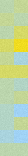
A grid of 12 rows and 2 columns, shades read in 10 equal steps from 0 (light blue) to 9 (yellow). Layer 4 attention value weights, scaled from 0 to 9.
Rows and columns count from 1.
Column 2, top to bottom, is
4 3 6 9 1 6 2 4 0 4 0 3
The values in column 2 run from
0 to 9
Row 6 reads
6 6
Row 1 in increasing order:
3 4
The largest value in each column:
6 9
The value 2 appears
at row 7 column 2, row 9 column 1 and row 10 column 1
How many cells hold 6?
4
